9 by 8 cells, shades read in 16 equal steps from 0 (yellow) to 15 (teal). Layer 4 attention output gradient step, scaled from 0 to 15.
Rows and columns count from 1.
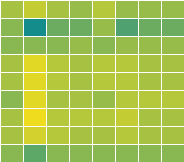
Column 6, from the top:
6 11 6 4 4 4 3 4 7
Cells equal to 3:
2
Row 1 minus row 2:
-2 -12 -4 -3 -2 -5 -3 -3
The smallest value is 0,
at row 7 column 2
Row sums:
41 75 52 33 33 36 30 35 59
